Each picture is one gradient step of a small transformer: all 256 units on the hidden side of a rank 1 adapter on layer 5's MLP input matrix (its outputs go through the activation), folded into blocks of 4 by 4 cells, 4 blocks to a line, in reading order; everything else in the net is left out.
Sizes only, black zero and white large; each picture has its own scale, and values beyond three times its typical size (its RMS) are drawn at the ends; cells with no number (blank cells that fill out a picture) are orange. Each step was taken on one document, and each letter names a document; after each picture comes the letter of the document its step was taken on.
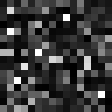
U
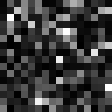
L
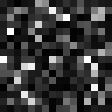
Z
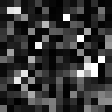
L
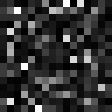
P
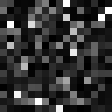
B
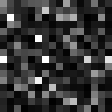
B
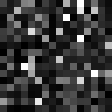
P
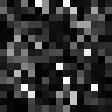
B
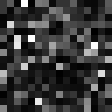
B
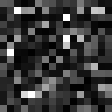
L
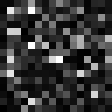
U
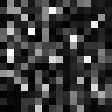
P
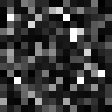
P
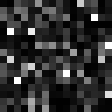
Z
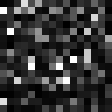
P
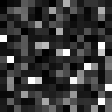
U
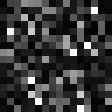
L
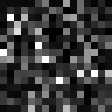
Z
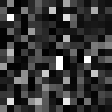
Z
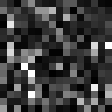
B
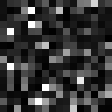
U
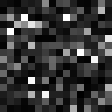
U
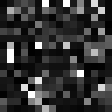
L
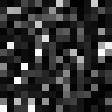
Z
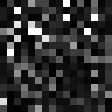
P
